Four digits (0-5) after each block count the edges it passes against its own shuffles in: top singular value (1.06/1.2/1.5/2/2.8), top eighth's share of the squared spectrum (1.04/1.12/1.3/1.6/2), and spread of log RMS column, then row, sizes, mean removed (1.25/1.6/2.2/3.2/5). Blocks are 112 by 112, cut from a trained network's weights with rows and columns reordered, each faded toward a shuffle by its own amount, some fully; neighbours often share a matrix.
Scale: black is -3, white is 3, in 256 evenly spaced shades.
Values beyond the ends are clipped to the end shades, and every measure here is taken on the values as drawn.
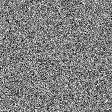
0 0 0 0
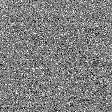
1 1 1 0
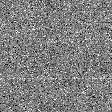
1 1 0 0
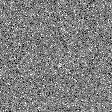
0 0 0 0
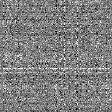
3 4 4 2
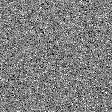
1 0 0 0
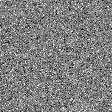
0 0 0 0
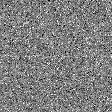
0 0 0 0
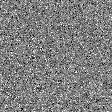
0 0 0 0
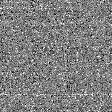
2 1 1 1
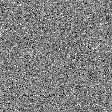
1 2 0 1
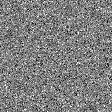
2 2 0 0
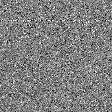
2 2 1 1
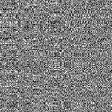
4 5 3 3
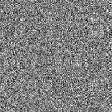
4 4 2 2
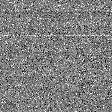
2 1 1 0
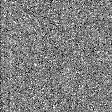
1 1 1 0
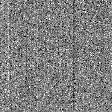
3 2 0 1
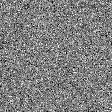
2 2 0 0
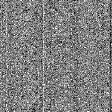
3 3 2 2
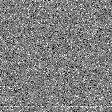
1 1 1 0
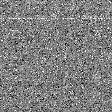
2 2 2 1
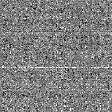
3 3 3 2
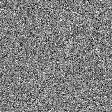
1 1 0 0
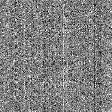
3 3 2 2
